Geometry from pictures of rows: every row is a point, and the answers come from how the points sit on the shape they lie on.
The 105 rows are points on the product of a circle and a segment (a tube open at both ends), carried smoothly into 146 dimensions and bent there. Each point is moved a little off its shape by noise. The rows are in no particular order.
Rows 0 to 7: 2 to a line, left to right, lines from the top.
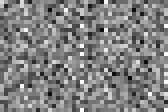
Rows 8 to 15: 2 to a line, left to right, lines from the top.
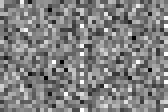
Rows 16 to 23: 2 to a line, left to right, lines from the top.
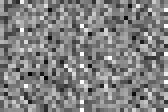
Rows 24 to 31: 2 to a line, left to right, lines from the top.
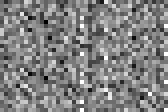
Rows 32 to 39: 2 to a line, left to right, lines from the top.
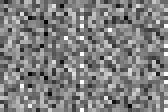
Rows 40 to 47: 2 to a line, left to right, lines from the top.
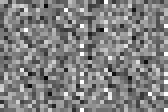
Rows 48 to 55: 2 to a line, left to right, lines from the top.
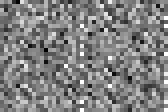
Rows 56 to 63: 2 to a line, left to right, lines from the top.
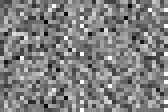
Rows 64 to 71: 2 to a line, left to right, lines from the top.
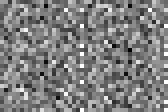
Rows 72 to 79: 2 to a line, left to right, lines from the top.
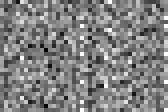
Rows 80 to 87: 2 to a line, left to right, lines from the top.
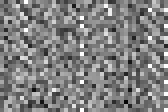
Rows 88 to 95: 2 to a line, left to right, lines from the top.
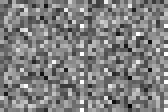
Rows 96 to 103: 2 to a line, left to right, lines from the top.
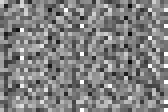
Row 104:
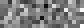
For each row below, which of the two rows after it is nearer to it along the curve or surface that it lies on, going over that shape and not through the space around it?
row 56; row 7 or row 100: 7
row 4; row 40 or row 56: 40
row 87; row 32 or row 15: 32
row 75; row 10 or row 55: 10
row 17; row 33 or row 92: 33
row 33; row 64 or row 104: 104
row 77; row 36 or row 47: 47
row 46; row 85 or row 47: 47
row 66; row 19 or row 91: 91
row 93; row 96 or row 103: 103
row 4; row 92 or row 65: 65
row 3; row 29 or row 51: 51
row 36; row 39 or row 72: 39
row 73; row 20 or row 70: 20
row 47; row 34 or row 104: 34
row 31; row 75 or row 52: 52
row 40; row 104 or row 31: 104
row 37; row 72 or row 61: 61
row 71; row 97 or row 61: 61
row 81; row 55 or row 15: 15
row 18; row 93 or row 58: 58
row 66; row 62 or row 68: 62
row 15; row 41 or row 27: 27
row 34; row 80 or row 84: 80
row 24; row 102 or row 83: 102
